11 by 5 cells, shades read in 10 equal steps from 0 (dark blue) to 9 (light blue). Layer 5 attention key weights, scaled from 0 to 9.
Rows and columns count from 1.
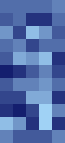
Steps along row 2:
up down same up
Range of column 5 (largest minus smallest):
4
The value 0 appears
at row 6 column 1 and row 9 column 2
